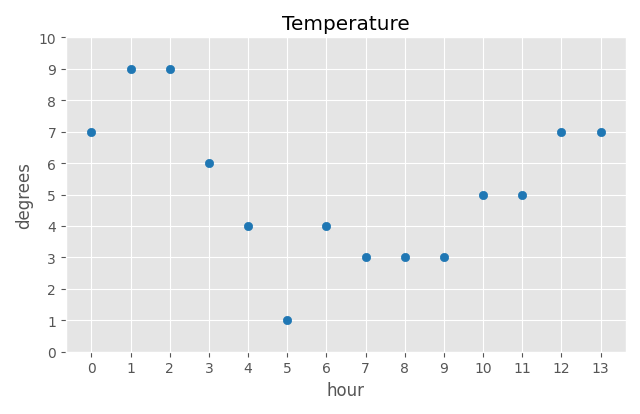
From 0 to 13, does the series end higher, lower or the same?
the same
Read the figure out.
Title: Temperature
x-axis: hour, ticks 0 1 2 3 4 5 6 7 8 9 10 11 12 13
y-axis: degrees, ticks 0 1 2 3 4 5 6 7 8 9 10
Values:
7 9 9 6 4 1 4 3 3 3 5 5 7 7
